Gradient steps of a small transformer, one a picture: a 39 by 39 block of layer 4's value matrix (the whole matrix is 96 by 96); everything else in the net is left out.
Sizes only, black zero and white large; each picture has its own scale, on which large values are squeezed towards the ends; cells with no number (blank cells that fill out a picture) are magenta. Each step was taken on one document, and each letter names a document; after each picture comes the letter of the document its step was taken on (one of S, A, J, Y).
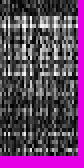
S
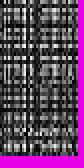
S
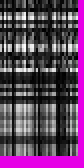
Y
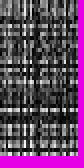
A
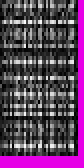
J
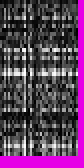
S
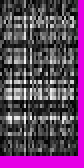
A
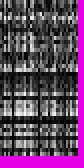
Y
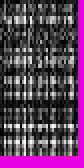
J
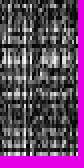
A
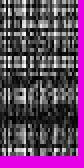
S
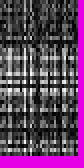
A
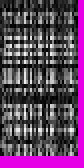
J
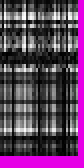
Y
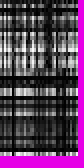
Y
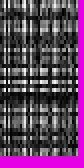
S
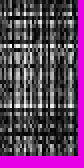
J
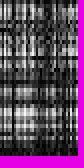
Y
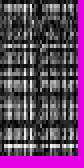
A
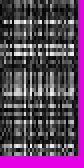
J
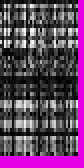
Y
